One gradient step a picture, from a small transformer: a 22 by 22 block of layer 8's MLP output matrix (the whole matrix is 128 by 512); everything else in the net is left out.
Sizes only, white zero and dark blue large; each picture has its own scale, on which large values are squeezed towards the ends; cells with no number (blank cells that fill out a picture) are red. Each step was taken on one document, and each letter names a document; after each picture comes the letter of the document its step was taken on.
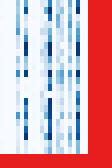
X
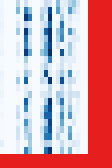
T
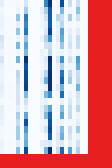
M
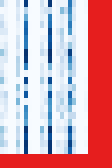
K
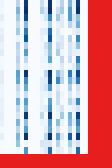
X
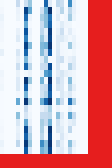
T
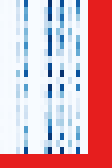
M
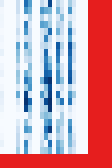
T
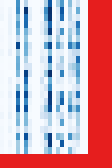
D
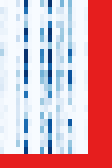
K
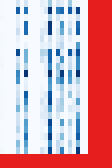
X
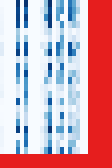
D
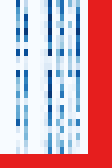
D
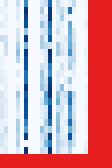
K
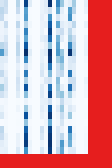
K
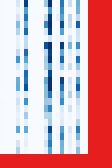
M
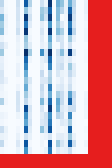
K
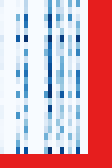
M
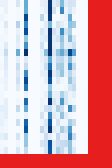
K
